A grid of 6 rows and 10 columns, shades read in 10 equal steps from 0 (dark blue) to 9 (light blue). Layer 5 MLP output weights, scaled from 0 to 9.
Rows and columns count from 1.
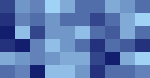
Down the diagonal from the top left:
2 5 2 8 7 6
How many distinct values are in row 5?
6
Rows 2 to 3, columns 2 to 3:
5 4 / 8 2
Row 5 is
7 6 5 6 7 7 2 0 7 9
